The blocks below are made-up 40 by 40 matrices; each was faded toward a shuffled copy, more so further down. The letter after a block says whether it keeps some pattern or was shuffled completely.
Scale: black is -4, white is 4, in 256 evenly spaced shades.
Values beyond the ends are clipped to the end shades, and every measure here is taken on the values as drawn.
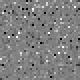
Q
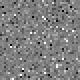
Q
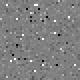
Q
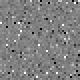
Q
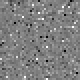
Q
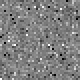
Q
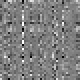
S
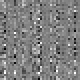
S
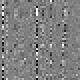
S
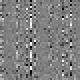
S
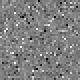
Q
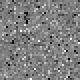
Q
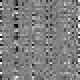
S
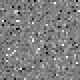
Q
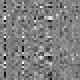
S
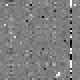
S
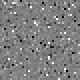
Q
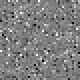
Q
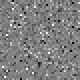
Q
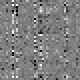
S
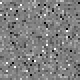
Q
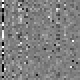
S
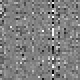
S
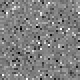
Q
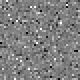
Q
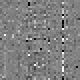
S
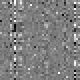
S
